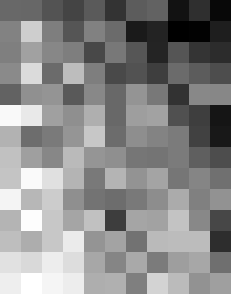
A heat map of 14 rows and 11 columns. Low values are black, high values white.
Ninth with the lowest average: top right. Mirror symmetry: none. Slope: up to the bottom left. Ninth with the highest average: bottom left.
